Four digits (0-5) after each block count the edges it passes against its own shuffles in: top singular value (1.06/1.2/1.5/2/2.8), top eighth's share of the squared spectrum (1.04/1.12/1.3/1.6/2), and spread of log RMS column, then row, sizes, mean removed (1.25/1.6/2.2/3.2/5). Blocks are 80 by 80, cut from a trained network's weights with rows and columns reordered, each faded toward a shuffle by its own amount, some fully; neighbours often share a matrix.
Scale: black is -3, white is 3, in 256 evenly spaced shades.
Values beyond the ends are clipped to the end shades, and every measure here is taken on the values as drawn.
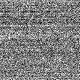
3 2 0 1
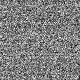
1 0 0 0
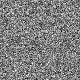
0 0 0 0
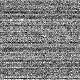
4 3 1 2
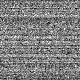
4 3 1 1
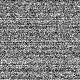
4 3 0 1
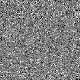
3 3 1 1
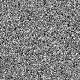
3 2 0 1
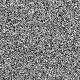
0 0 0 0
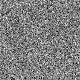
0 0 0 0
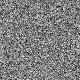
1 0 0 0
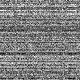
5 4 1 3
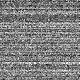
4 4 1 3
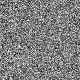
0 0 0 0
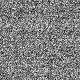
1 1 0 0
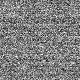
2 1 0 0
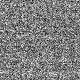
1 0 0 0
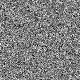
1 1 0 0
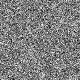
1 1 0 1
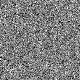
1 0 0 0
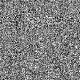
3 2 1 2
